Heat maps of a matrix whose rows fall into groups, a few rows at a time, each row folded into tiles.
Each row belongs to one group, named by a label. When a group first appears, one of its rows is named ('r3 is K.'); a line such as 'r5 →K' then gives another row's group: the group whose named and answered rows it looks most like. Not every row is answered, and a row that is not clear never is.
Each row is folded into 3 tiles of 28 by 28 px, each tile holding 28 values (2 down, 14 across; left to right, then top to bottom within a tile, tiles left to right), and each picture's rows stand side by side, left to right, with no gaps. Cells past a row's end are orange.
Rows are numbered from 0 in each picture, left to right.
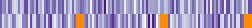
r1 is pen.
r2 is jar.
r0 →jar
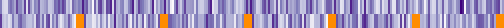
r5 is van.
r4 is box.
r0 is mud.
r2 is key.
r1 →jar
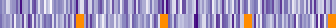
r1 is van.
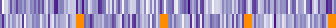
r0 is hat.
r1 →box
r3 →van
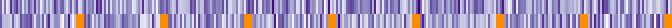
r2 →jar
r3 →hat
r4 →hat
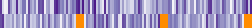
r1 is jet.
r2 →van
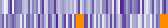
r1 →jar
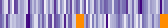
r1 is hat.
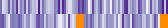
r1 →van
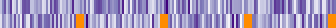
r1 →hat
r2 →pen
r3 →jar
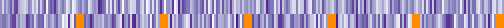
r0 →key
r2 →pen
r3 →box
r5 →pen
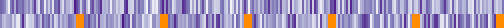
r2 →box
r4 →pen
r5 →jet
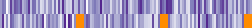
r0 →pen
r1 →key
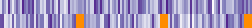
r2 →van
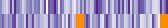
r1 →hat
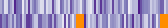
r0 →box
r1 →mud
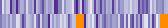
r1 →mud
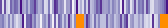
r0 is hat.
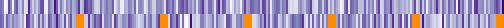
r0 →van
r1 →jet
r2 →hat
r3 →jet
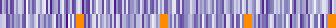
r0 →jet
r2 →pen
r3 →pen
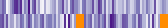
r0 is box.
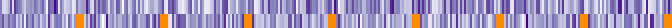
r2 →jet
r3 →mud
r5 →jar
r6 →pen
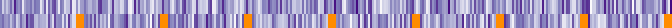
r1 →key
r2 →key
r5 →mud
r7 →mud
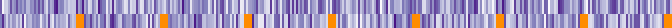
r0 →hat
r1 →box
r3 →jar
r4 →van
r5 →hat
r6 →mud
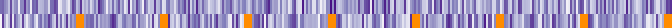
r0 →jet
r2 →mud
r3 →key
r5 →pen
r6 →van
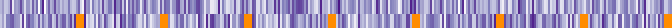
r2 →jet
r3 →jar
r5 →pen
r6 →box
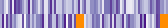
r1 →jet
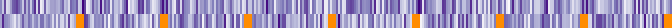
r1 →key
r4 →hat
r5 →jet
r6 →key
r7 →jet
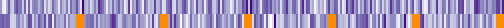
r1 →box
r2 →van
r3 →hat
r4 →mud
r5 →van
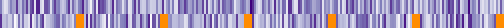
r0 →jar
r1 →pen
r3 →jar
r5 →jar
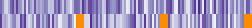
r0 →mud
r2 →jar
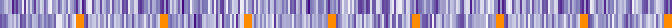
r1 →van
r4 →jar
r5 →key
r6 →van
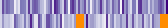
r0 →jet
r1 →van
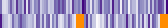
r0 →mud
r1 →van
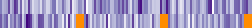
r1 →hat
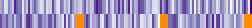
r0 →box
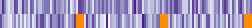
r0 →jar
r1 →hat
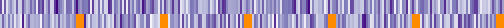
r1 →jar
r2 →jet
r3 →hat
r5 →jet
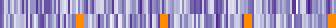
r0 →jar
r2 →jar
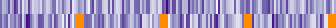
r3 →mud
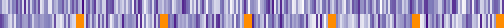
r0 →box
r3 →box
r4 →mud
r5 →jet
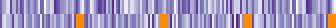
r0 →mud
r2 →pen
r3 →mud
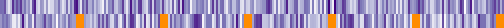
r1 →jet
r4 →jet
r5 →van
